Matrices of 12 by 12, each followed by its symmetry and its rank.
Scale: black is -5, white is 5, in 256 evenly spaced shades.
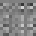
neither, rank two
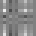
neither, rank one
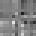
antisymmetric, rank two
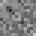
symmetric, full rank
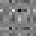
neither, rank two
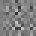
neither, rank two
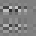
neither, rank one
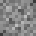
symmetric, full rank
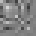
symmetric, rank two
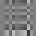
neither, rank one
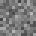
symmetric, full rank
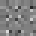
antisymmetric, rank two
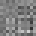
antisymmetric, rank two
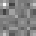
symmetric, rank two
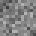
symmetric, full rank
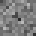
symmetric, full rank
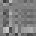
neither, rank two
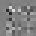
antisymmetric, rank two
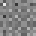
symmetric, rank two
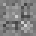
symmetric, rank two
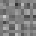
antisymmetric, rank two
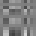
neither, rank one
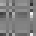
neither, rank one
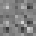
symmetric, rank two
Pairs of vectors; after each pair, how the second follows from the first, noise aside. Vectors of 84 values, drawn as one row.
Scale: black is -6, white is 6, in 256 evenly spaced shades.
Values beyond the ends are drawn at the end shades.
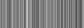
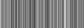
wrapped around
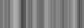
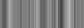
reversed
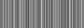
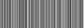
wrapped around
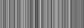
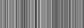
sign-scrambled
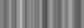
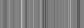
partly zeroed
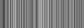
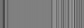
partly zeroed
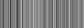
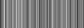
wrapped around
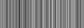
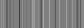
partly zeroed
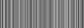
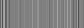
partly zeroed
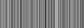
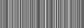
sign-scrambled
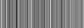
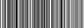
scaled up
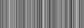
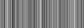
reversed
